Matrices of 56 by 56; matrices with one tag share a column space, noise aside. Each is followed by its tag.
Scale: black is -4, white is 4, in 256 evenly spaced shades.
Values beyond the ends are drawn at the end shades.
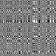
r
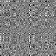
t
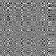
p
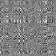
r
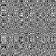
t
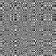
p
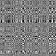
r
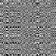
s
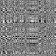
r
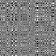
p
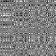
t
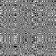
t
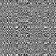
s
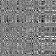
r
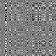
p
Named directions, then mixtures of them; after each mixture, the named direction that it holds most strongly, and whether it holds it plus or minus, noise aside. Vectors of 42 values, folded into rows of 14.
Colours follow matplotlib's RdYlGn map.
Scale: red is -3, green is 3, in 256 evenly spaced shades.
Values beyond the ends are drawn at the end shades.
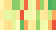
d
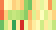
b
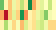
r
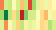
r, minus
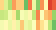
d, minus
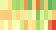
d, plus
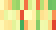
d, plus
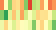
r, minus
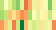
b, minus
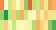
r, minus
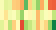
d, minus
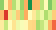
r, plus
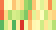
b, plus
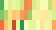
b, minus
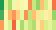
b, minus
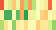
r, minus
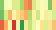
b, minus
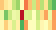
d, plus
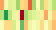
r, minus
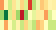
r, minus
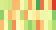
d, minus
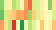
b, minus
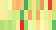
d, minus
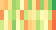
d, plus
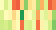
d, minus
